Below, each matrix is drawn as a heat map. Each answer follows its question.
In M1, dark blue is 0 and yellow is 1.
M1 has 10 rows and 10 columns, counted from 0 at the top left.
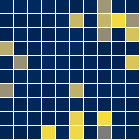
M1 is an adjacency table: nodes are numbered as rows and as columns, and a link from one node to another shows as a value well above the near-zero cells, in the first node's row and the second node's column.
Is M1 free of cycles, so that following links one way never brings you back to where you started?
yes
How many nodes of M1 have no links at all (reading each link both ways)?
0
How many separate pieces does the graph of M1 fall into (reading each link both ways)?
1
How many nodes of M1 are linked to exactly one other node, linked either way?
0
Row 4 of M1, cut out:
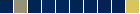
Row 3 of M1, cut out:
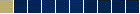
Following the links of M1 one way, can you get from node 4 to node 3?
yes
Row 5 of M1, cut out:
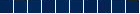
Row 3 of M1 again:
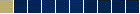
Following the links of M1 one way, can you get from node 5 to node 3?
no
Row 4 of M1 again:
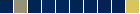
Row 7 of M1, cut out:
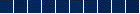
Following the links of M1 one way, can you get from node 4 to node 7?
yes
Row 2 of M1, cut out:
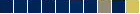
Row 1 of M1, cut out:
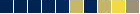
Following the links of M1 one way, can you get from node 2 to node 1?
no
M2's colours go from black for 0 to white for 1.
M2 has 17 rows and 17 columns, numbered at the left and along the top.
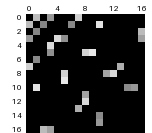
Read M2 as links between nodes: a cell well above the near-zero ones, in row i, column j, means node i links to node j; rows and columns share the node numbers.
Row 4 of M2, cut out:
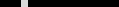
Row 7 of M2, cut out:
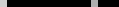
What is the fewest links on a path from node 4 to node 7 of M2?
3
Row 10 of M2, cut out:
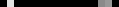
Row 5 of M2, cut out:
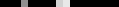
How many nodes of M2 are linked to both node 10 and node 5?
0
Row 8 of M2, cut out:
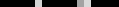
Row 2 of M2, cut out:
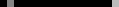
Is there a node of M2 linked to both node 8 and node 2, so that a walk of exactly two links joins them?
no
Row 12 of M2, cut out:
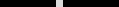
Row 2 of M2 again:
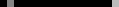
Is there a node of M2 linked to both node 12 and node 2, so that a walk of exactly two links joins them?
no
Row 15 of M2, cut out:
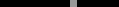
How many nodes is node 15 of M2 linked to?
1
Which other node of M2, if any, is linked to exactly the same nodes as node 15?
node 14
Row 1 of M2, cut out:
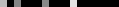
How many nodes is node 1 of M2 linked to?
4
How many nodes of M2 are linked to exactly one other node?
8
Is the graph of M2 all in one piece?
yes
